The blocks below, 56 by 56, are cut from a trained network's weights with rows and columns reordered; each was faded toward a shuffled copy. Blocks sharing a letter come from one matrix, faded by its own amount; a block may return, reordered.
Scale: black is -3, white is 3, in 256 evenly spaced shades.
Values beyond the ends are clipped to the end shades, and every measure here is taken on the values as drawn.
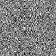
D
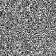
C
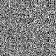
D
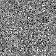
C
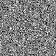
C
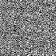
D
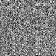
D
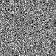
C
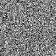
C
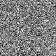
D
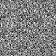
D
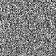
D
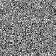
C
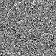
C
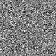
D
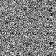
D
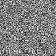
D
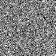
C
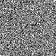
C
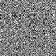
D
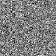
D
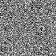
D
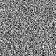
D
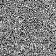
C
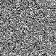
C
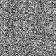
D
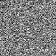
D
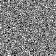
C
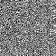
C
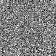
C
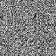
D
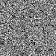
C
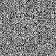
D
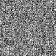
D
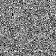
C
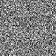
D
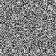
D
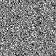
C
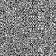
D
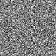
D
